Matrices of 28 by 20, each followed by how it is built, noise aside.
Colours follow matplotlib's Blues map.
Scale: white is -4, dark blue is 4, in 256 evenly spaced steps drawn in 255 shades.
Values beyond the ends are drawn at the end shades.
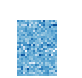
uneven rows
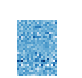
uneven rows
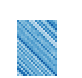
Toeplitz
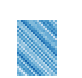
Toeplitz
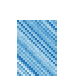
Toeplitz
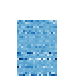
uneven rows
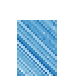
Toeplitz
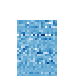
uneven rows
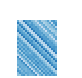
Toeplitz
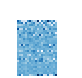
uneven rows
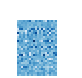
uneven rows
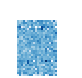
uneven rows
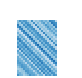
Toeplitz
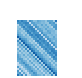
Toeplitz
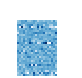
uneven rows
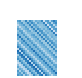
Toeplitz
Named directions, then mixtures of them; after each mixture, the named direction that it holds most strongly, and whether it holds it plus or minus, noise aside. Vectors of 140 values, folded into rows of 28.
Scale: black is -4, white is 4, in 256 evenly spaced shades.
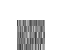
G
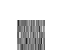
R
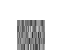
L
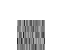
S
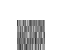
G, plus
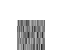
G, minus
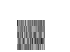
S, minus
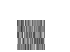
S, minus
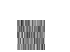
S, minus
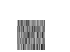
G, minus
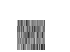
G, minus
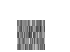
L, minus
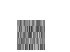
L, minus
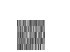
G, plus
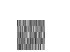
G, plus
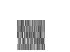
S, minus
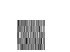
R, plus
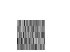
S, plus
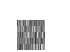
G, plus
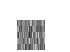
L, minus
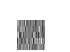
S, plus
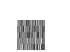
G, minus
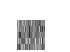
R, minus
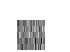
R, plus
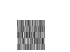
S, minus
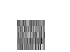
G, plus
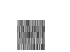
G, minus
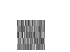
S, minus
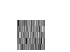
R, plus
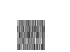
R, minus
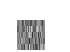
L, plus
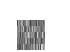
G, plus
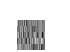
G, minus
